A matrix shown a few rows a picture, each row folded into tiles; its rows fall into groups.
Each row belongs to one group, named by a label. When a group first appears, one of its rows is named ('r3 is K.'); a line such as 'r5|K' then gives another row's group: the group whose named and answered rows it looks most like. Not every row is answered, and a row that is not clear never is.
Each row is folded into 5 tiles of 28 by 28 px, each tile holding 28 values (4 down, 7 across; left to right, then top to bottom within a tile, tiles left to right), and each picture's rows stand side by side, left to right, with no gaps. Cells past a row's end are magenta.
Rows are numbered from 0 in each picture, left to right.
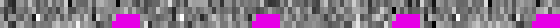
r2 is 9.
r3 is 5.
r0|5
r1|5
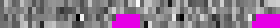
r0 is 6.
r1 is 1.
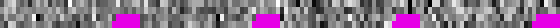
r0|1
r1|6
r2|9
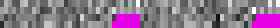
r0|6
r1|6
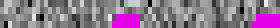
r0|1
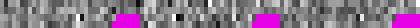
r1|1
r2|6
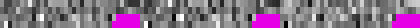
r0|5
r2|1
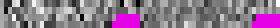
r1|6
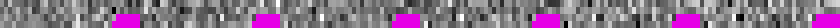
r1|6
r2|5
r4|1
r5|1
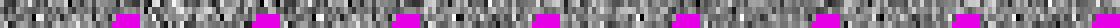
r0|5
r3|1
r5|5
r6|1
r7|1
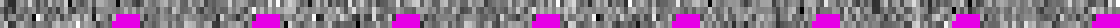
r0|5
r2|1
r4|1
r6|9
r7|6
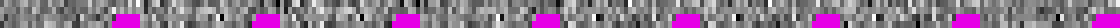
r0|6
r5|1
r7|6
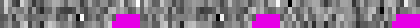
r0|6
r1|6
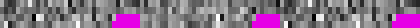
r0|5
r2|5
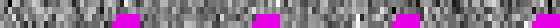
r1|6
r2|9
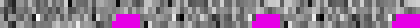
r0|5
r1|1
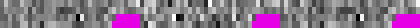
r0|6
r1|1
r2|6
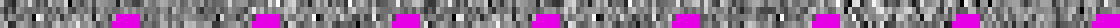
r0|5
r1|6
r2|1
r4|1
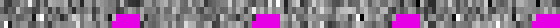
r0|5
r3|5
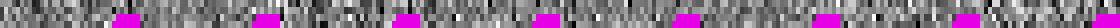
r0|9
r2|9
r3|5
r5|6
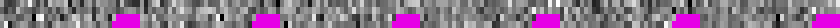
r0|5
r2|1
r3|6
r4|9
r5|6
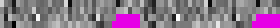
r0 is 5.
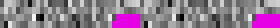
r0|1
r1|1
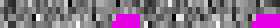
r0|5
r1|5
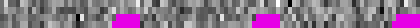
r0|6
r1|6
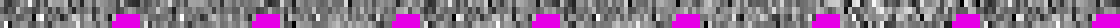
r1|5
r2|5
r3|5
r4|5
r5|1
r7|5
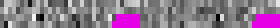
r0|1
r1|6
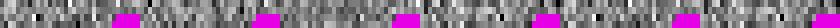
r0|1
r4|1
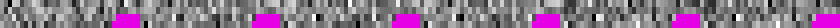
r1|1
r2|1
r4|5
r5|5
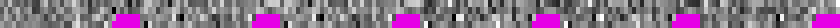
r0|9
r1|1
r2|1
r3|5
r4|5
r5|6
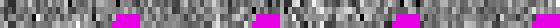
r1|9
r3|6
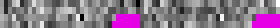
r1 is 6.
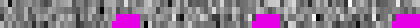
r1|1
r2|1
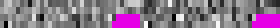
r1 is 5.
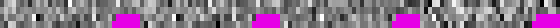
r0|1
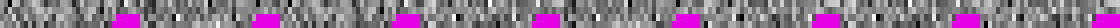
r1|5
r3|1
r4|5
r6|1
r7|1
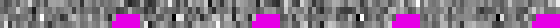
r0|5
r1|5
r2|6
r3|6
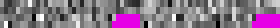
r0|5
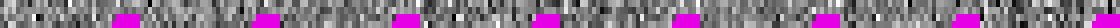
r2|6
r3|5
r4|6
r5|6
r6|5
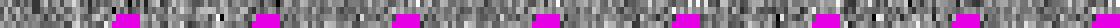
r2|6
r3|6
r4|6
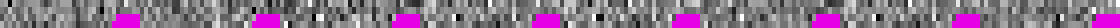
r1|9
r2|5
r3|1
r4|1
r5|5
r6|1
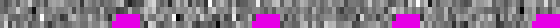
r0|5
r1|1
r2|6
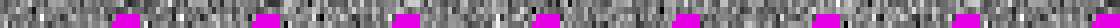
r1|5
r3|9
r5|6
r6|1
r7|5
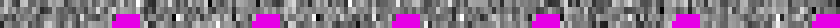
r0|6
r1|5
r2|1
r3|5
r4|9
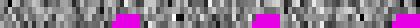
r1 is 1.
